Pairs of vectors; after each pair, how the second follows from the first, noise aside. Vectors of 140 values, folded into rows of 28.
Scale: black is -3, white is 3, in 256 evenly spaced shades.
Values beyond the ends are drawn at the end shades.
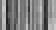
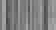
shrunk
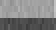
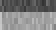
reversed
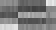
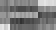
reversed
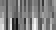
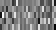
shuffled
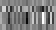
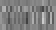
shrunk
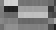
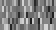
shuffled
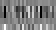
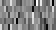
shuffled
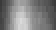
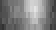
reversed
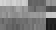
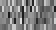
shuffled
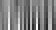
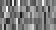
shuffled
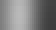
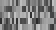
shuffled
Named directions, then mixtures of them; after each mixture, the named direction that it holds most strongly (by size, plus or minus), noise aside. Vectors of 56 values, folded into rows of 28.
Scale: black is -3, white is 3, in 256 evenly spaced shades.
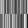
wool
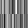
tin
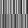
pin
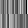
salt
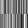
wool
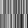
wool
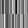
tin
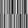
tin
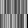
wool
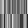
wool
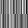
pin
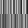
pin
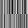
pin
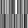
tin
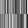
wool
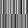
pin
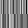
salt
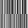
pin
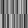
salt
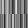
tin
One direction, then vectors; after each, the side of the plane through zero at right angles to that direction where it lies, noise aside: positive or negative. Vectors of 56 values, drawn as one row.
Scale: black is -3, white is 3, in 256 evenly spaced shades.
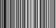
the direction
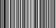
positive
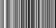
negative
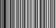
positive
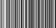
negative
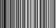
positive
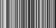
negative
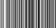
negative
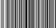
negative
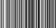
negative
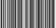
negative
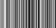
negative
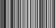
positive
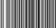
negative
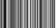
positive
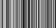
negative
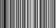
positive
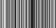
negative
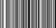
negative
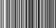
negative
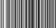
negative
